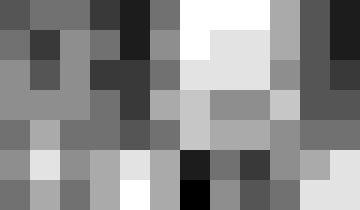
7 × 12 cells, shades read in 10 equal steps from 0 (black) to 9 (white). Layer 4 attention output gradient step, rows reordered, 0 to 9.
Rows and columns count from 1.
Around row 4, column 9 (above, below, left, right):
8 6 5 7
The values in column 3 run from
4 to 5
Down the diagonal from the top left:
3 2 5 4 3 6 0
